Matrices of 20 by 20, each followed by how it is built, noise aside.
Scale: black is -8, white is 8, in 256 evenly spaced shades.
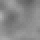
smooth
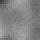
smooth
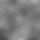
smooth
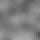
smooth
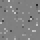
sparse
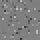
sparse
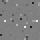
sparse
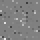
sparse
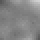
smooth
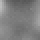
smooth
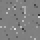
sparse
